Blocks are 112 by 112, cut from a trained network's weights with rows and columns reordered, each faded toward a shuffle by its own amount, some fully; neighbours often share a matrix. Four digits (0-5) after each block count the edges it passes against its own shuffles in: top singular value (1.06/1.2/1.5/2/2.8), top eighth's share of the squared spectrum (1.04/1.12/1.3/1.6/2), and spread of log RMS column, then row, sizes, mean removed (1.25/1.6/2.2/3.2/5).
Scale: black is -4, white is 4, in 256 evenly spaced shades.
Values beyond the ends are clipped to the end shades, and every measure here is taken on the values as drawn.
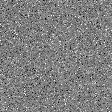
0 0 0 0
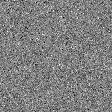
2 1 0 0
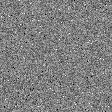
2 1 0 0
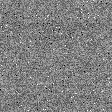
1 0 0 0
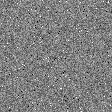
0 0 0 0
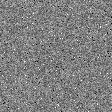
1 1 0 0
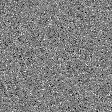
0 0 0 0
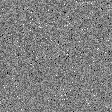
0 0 0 0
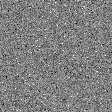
0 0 0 0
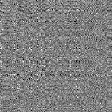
4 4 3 3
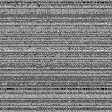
5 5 2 4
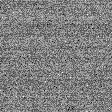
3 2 0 0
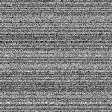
5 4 1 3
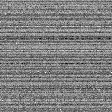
5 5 1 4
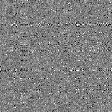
4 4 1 3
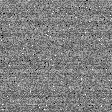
3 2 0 0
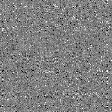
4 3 2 2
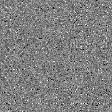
3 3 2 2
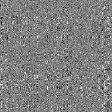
4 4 3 3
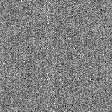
3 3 0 1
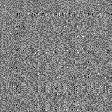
4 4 1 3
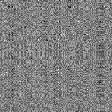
4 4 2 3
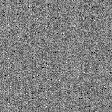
3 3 1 1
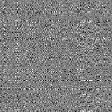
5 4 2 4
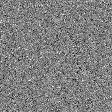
2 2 0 0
